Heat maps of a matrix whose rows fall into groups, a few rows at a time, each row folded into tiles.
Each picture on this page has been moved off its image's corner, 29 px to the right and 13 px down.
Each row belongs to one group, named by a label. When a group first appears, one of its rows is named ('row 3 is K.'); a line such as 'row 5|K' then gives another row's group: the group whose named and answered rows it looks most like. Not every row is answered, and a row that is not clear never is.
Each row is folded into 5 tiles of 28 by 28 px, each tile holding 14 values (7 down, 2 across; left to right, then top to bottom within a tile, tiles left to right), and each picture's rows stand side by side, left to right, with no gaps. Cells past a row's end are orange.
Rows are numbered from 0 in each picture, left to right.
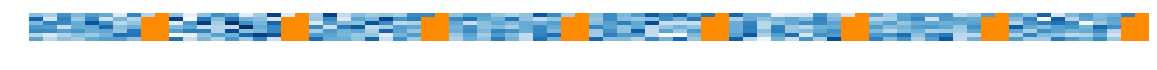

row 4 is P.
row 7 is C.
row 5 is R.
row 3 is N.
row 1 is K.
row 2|P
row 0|K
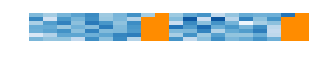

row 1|C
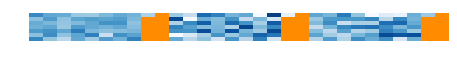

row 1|K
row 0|R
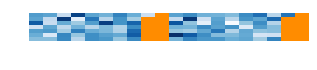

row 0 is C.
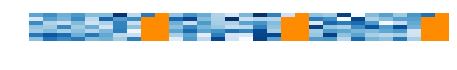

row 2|C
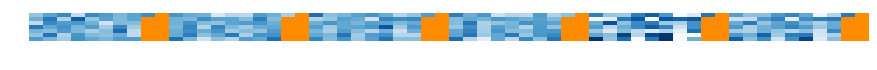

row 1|R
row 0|C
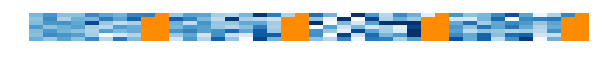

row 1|N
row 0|P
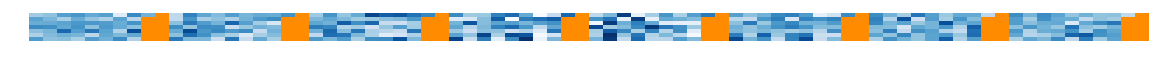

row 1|P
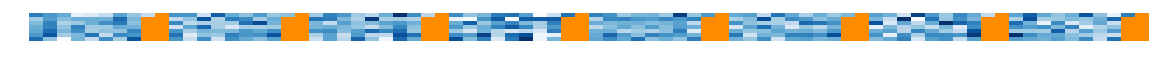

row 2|N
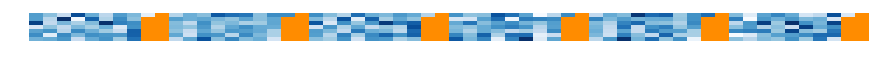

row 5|K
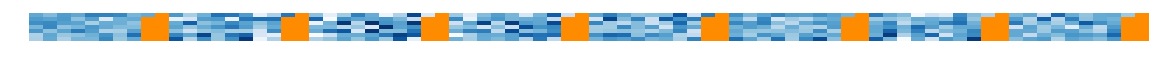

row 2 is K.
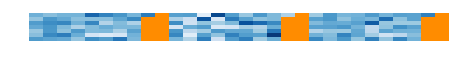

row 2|P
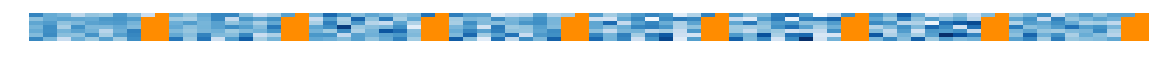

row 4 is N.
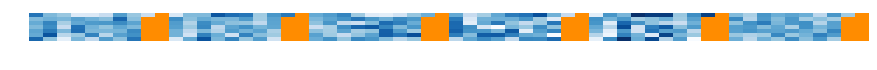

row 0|R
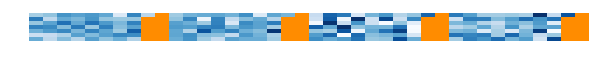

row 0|K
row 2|C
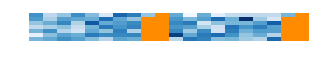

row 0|K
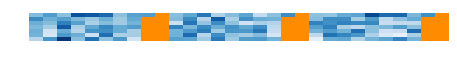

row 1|C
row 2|P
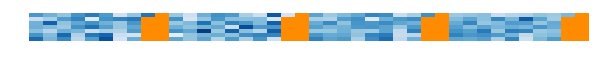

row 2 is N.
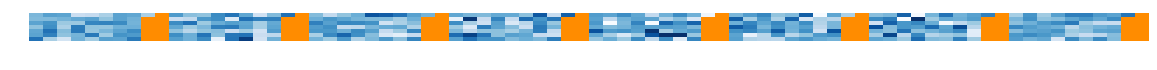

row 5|K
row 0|R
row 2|P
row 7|P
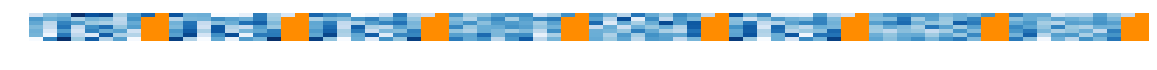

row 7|R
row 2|R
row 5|R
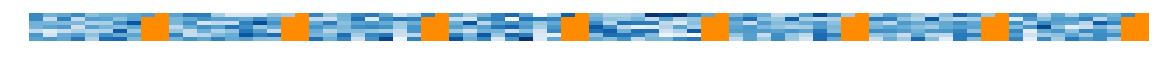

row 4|P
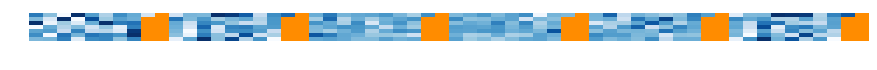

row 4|P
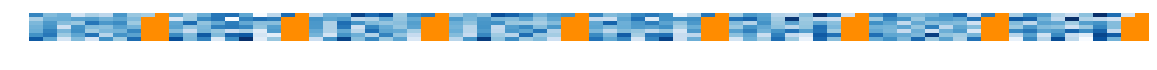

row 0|R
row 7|N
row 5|N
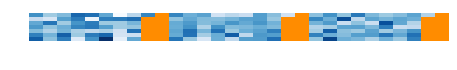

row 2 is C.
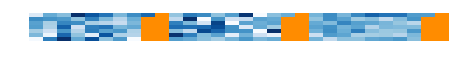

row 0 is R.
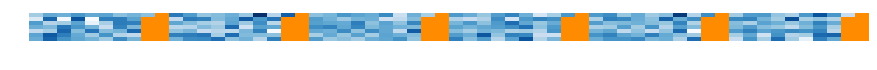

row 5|N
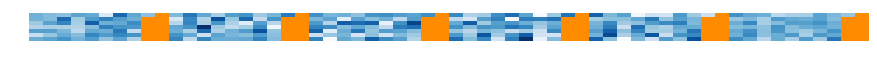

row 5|R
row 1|C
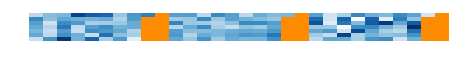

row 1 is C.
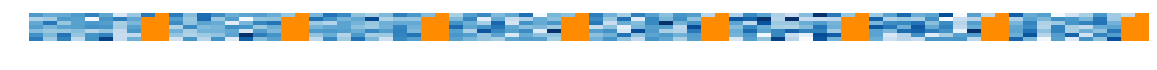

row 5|N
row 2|N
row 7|R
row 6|K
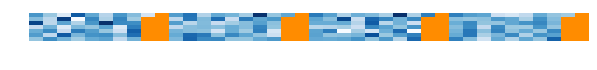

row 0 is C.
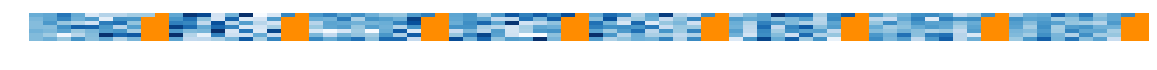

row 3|P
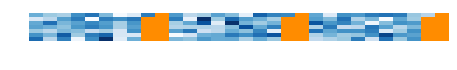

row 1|K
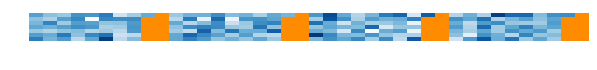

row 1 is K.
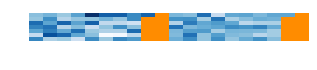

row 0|P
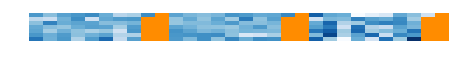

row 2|R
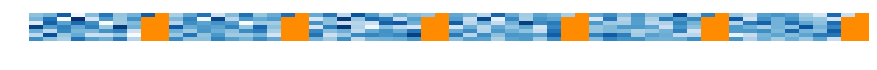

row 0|C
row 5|K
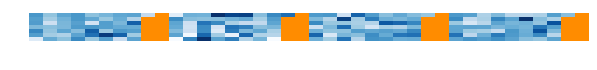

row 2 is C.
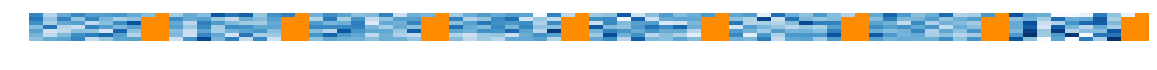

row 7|R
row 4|C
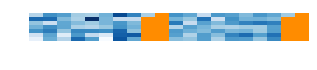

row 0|N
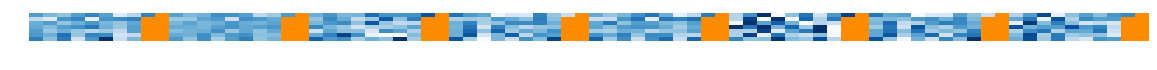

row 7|C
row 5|C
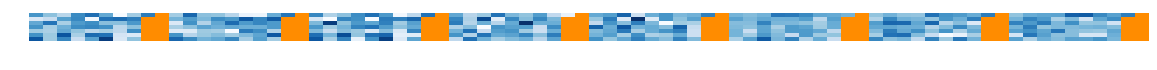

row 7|P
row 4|C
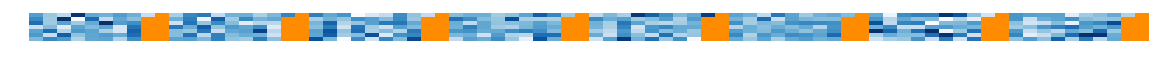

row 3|N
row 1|C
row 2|R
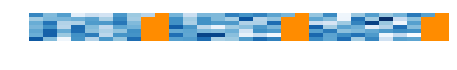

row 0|R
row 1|P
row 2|P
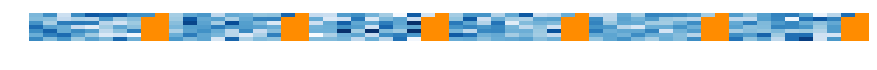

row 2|K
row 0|P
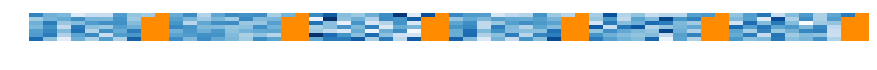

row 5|C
